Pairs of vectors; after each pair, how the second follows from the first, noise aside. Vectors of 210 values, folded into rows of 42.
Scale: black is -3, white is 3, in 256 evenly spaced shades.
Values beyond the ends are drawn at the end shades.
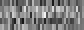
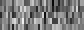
sign-scrambled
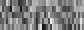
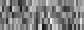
copied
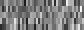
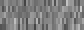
shrunk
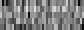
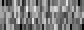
copied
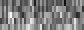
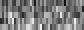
copied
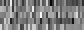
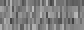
shrunk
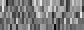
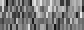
copied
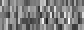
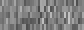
shrunk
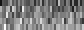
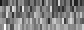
copied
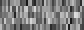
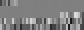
partly zeroed
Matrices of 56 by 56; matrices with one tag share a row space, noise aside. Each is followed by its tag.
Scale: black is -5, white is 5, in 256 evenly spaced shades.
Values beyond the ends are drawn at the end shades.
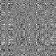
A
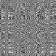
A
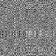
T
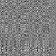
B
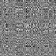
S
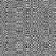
S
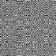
S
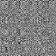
B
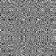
A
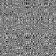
S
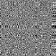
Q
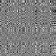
Q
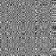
Q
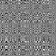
B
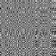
Q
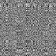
S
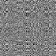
S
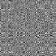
A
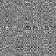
S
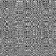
S
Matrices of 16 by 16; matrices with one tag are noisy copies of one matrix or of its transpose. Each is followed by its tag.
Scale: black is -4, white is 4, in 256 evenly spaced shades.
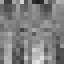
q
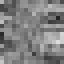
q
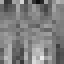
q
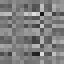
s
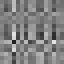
s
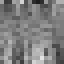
q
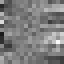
q
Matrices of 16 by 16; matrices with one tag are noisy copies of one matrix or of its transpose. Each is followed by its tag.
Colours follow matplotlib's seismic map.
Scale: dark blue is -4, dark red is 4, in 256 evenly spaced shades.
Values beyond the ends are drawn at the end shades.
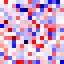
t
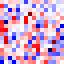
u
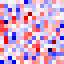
u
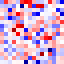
u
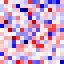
t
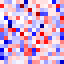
t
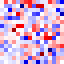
u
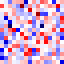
t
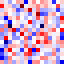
t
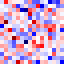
t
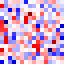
u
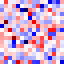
t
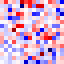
u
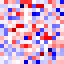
u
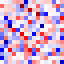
t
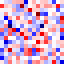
t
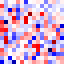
u
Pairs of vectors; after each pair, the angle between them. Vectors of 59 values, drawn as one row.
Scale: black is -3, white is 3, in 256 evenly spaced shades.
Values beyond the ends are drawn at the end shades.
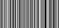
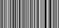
nearly parallel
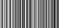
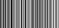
nearly opposite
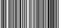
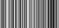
nearly parallel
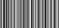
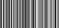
partly aligned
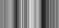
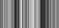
nearly parallel
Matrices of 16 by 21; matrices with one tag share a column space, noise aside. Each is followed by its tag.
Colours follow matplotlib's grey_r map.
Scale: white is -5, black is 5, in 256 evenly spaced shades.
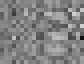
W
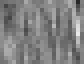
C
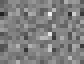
W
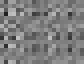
W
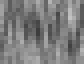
C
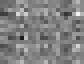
W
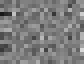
W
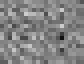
W
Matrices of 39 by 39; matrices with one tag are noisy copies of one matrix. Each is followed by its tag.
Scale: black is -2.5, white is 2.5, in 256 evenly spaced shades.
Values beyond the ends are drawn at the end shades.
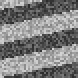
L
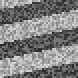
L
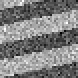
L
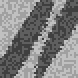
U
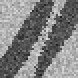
U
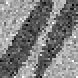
U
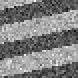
L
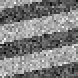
L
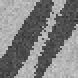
U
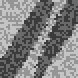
U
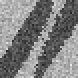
U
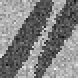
U
